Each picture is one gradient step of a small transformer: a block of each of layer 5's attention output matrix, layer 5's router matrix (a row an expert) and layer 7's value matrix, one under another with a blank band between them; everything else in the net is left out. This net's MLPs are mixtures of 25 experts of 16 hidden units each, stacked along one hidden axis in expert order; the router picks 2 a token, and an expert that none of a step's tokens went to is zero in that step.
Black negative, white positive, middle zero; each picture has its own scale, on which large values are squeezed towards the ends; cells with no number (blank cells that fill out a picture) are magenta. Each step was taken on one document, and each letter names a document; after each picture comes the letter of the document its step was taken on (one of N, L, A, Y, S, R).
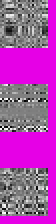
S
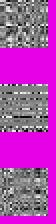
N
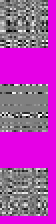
N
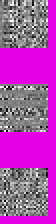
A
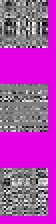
S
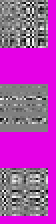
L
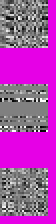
S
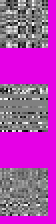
N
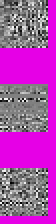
A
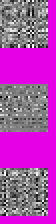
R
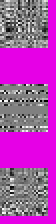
S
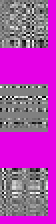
L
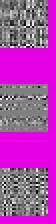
L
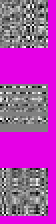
L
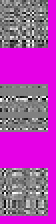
L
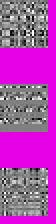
L
